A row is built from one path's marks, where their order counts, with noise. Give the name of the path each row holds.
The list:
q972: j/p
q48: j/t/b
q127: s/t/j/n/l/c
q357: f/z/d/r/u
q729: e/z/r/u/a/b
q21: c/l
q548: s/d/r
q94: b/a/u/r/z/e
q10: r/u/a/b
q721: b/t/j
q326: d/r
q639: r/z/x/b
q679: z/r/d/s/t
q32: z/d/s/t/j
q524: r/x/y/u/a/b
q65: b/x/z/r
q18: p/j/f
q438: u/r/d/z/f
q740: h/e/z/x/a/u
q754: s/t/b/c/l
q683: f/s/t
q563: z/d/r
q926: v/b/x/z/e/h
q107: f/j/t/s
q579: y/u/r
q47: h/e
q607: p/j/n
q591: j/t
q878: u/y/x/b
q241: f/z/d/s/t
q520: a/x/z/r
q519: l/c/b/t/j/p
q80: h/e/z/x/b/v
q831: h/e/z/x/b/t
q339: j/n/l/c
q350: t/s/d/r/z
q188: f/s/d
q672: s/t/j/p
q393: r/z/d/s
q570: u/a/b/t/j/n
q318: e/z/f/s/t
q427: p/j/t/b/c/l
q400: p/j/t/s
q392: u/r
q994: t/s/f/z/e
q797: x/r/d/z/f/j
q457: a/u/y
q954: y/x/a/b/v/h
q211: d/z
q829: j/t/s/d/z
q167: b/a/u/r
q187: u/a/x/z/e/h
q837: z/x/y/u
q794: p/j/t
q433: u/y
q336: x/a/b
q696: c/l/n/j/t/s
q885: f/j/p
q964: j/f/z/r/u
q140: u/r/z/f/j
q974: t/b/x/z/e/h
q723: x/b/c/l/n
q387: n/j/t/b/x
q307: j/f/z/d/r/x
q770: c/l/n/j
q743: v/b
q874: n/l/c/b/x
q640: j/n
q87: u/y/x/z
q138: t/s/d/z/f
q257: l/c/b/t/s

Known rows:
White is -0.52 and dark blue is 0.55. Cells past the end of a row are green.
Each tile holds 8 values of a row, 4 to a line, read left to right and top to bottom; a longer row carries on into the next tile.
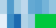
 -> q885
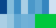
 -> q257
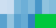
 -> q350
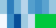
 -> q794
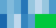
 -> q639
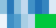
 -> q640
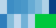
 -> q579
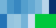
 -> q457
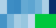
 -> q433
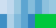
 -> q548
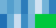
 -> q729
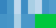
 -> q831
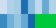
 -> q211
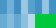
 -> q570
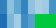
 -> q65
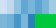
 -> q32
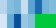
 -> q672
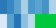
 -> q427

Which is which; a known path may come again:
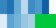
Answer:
q339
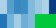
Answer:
q87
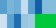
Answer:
q48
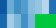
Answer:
q336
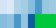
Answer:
q188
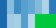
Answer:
q167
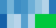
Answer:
q10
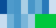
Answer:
q519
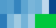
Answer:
q878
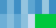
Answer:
q570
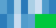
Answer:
q740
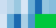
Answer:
q107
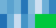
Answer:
q729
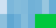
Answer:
q964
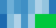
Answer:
q94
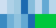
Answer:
q211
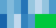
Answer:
q639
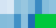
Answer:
q138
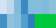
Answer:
q679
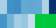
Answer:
q433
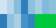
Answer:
q393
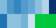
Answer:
q457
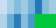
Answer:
q829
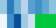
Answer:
q794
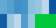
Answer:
q524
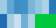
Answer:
q392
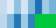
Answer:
q683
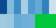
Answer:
q257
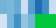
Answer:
q127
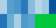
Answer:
q837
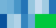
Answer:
q520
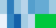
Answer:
q18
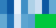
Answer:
q47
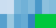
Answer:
q350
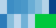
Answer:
q579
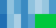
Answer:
q65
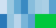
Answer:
q438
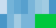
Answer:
q140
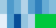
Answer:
q400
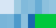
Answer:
q241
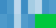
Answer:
q831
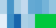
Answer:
q885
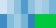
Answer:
q357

